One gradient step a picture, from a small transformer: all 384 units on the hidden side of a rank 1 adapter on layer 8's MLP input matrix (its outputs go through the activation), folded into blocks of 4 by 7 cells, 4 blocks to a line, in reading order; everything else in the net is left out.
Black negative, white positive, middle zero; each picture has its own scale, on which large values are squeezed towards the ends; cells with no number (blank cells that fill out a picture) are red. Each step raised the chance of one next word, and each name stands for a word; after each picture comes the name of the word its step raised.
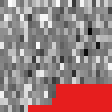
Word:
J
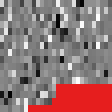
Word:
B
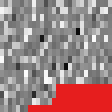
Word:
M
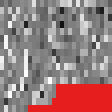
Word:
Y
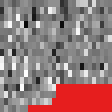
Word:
Y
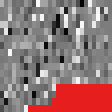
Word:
B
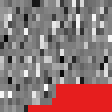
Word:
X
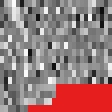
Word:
Y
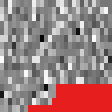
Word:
M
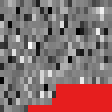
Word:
Y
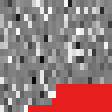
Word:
M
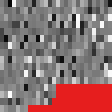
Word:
X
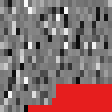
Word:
B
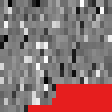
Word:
X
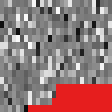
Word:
B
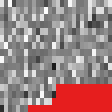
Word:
M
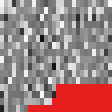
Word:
M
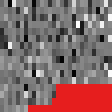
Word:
X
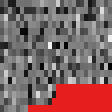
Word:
X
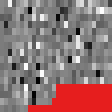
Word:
J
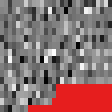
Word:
M
